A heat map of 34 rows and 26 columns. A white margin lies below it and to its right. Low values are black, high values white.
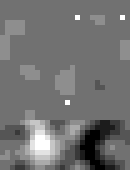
Grain: blotchy. Seam: horizontal, 70% of the way down, the top part calmer. Ninth with the highest average: bottom left. Lone odd cells: 3, each higher than its neighbours.
